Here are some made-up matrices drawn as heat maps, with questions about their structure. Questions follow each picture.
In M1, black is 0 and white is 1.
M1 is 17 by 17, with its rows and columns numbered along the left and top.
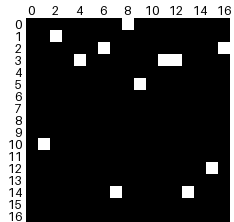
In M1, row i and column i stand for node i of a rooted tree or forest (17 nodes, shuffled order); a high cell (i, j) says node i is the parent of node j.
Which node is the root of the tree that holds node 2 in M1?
10
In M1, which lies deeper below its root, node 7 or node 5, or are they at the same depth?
node 7
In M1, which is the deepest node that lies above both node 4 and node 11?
3
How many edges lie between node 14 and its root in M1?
0
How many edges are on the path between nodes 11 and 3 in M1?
1
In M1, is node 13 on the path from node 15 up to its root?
no
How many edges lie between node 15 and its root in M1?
2
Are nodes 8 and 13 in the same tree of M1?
no
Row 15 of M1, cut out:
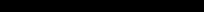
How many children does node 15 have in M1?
0
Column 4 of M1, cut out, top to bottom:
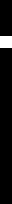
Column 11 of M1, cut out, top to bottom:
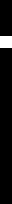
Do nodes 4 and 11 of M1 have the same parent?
yes
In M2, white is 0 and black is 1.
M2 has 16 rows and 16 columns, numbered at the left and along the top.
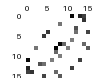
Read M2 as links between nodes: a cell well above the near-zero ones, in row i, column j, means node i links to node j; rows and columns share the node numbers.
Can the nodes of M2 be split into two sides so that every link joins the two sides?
no
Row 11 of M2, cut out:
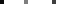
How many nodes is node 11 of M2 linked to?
3
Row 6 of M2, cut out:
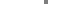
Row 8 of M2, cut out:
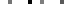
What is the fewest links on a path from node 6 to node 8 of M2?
5
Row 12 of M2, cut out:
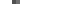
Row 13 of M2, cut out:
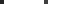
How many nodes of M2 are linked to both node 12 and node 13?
0
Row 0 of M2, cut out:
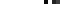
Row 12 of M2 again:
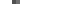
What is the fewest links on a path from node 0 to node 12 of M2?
6
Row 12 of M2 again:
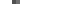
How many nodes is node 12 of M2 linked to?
2
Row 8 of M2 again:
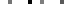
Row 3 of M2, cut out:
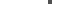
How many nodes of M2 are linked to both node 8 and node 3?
0
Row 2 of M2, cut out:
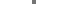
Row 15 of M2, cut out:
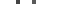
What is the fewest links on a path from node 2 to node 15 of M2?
2
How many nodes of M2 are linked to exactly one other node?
7
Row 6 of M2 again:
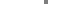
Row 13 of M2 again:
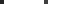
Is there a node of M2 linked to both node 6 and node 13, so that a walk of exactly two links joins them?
yes
